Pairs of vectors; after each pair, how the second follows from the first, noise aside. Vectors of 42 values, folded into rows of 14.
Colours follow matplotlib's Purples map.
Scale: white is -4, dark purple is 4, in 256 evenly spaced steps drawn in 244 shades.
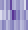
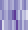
reversed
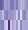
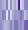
reversed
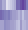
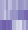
reversed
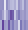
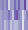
reversed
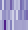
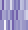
negated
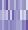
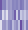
reversed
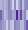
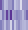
reversed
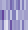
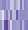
negated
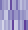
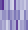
reversed
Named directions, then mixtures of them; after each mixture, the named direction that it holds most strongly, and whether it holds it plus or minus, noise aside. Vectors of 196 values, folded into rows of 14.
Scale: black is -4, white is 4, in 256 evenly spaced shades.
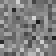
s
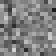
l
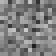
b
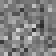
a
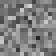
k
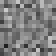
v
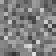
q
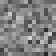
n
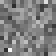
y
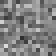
v, minus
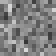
l, minus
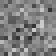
a, minus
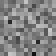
q, minus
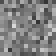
y, minus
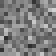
q, minus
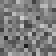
q, minus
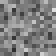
l, minus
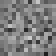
n, plus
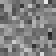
l, minus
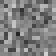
y, minus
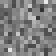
y, plus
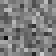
l, minus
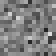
n, plus
